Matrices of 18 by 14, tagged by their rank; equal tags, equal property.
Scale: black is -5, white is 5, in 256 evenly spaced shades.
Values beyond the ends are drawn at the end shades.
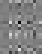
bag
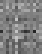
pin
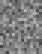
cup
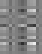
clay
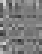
pin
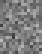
cup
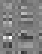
bag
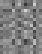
bag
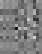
pin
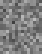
cup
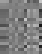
bag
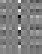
clay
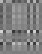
clay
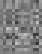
bag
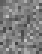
cup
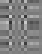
clay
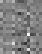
pin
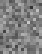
cup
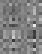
bag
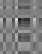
clay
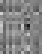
pin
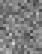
cup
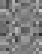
pin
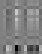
clay
